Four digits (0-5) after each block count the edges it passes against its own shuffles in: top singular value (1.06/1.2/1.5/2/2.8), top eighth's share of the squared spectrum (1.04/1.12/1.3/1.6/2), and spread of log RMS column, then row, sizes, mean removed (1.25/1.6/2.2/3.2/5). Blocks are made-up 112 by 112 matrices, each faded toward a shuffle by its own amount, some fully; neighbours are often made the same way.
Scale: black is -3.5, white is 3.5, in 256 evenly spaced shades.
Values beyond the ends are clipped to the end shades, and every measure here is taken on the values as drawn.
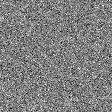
0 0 0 0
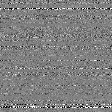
3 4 0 4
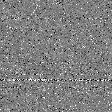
2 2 0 2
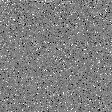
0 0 0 0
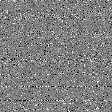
2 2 0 3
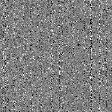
2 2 3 0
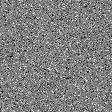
1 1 0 0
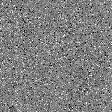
2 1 0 0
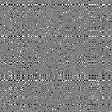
5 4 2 3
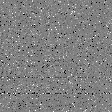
4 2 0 1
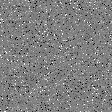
2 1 0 0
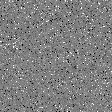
0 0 0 0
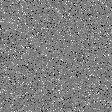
0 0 0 0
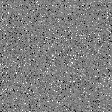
4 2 1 1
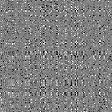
5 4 3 3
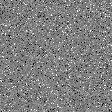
3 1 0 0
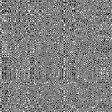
5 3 3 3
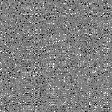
4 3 2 2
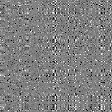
5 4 3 3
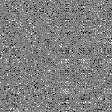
4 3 2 2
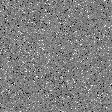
0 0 0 0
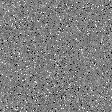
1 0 0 0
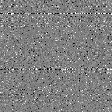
4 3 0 2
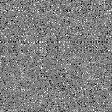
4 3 1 2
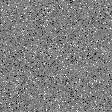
1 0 0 0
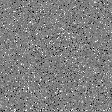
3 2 0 1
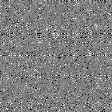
4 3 1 3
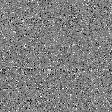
3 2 0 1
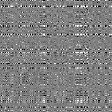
5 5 3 4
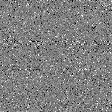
3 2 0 1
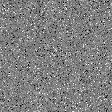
2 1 0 0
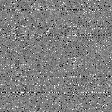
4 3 1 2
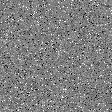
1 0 0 0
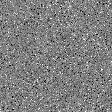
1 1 0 0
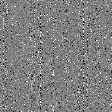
2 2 3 0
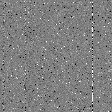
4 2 2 0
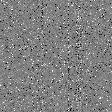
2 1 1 0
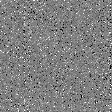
2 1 2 0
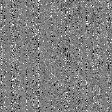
2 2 4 0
